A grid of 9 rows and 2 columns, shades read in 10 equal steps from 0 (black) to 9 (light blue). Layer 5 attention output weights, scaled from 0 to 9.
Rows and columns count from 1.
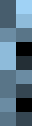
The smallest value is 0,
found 2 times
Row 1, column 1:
4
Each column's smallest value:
4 0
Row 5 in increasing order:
2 8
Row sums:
13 12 11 8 10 11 8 6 8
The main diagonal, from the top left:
4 8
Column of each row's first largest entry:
2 2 1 1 1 2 1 1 1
